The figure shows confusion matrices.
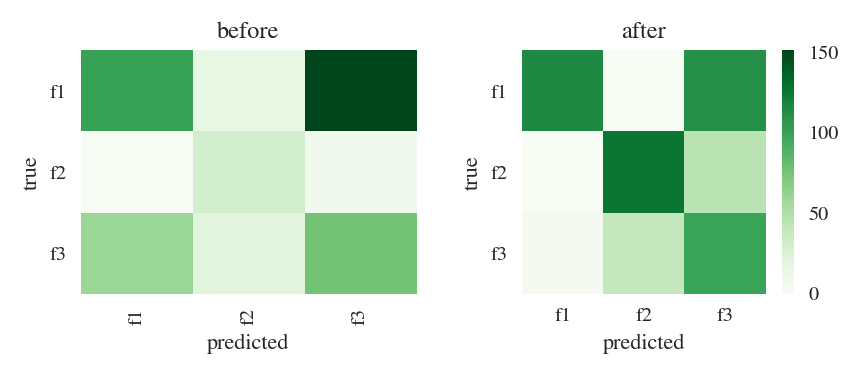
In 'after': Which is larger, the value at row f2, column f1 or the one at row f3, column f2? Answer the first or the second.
the second
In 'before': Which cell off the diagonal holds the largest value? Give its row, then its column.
f1, f3
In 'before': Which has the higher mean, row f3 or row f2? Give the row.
f3
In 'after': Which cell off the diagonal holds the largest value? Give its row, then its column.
f1, f3
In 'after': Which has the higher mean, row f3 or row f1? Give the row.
f1
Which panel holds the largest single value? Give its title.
before
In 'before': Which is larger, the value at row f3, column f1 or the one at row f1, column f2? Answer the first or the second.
the first
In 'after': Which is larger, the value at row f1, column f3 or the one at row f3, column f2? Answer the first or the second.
the first
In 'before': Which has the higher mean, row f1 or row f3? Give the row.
f1
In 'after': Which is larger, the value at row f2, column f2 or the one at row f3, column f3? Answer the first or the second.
the first
